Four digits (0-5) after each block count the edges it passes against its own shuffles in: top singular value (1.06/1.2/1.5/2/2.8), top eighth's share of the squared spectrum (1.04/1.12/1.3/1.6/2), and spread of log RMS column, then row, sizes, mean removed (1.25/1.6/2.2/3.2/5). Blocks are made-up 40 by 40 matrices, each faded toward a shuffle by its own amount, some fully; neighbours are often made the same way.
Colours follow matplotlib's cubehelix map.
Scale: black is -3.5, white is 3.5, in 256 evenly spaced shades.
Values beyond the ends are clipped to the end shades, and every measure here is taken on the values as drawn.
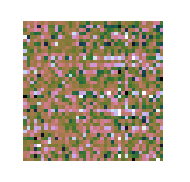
3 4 2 2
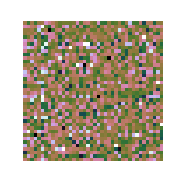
2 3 1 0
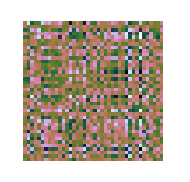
4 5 3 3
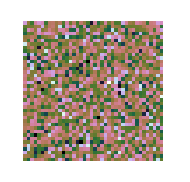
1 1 0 0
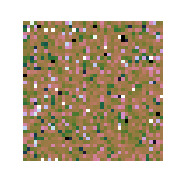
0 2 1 0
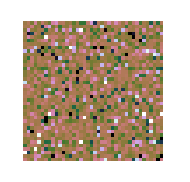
0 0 0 1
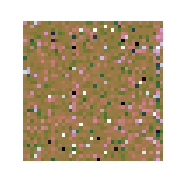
1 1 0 0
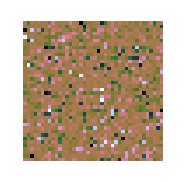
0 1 0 0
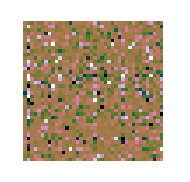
2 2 0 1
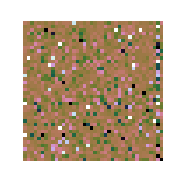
2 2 0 0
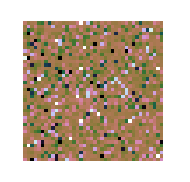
0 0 0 0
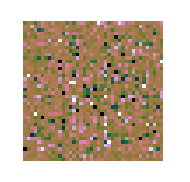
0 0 0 0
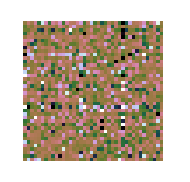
2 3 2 1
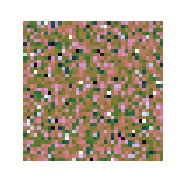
0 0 0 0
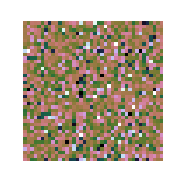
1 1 0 1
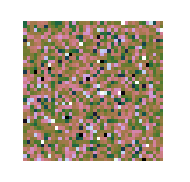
0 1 0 0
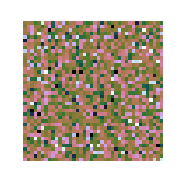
1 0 0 0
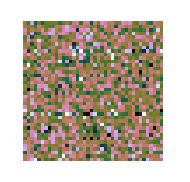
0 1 0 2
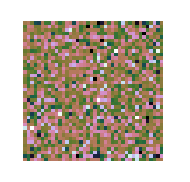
1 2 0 1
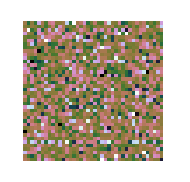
0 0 0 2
